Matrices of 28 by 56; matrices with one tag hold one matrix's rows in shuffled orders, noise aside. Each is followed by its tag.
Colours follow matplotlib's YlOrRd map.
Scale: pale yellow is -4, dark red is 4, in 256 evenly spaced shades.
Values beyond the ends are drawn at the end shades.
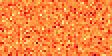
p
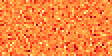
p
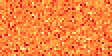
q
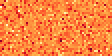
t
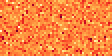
t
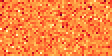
t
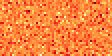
p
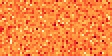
p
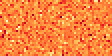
t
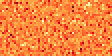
q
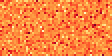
p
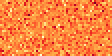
p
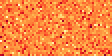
t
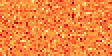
q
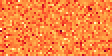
t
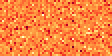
q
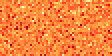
q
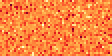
q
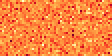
q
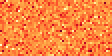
t
